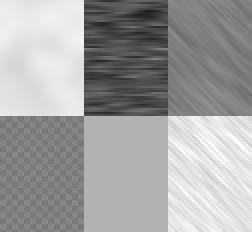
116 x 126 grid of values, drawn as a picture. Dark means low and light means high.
It is made of 2 by 3 panels. Panel 1,1: very high, smooth, faint in contrast. Panel 1,2: low, streaked across. Panel 1,3: middling, slanting down to the right, faint in contrast. Panel 2,1: middling, checkered, faint in contrast. Panel 2,2: high, flat. Panel 2,3: very high, slanting down to the right, faint in contrast.
